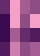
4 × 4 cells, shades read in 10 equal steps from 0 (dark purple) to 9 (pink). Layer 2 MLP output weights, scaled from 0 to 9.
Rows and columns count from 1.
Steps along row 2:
up down up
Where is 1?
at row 3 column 4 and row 4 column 1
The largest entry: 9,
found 3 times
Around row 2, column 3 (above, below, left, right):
5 2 9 9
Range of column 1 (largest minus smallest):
2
